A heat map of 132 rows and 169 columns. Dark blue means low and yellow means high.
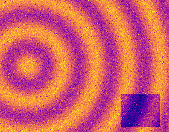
Rings spread out from the middle left. An odd patch, lower than its surroundings, sits in the bottom right. The bottom right is the ninth with the lowest average.
